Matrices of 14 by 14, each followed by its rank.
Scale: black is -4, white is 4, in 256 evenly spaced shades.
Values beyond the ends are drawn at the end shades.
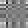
one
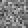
full rank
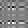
one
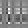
one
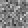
full rank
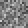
full rank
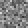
full rank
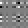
one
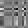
one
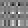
one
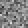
full rank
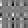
one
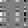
one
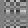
one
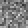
full rank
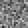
full rank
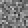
full rank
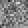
full rank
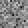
full rank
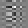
one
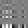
one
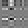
one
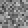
full rank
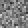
full rank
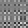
one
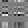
one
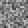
full rank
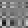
one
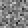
full rank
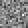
full rank
